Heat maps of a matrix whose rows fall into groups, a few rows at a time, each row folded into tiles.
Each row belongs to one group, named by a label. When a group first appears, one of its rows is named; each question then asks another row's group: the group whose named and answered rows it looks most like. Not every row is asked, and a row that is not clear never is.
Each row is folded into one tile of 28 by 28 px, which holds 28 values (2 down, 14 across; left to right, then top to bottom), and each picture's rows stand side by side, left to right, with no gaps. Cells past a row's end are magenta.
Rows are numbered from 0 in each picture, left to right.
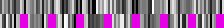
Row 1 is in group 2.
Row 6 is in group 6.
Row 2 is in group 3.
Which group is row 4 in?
3
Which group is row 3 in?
2
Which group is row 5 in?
2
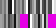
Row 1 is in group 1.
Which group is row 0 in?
2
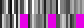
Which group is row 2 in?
6
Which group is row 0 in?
1
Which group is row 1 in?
1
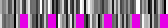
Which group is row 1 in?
2
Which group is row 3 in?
6
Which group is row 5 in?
1
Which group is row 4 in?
6
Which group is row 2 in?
1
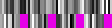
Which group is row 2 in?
6
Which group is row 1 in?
1
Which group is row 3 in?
3
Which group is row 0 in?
3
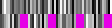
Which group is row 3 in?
1
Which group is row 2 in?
1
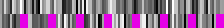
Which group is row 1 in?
2
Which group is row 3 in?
6
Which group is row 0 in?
2
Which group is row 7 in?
1
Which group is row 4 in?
3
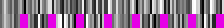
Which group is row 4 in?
1
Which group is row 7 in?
3
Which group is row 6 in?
6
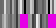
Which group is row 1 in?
3
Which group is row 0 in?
1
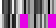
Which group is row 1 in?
3
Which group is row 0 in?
2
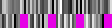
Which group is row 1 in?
6
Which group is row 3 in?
3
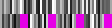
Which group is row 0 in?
2
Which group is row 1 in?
1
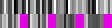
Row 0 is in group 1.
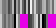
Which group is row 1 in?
6
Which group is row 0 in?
2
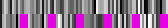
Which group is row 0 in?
1
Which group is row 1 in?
2
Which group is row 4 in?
6
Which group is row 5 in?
3
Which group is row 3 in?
2
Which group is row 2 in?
3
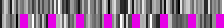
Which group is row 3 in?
1
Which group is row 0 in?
1
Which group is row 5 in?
3
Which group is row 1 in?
3
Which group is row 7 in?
2
